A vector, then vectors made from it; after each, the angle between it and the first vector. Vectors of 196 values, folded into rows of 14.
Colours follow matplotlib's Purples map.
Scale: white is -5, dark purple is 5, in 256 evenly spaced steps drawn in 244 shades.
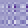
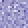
partly opposed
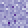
partly opposed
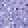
orthogonal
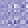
nearly opposite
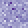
orthogonal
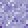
partly aligned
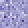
orthogonal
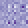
nearly opposite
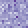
partly aligned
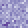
partly opposed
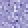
partly opposed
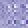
nearly opposite
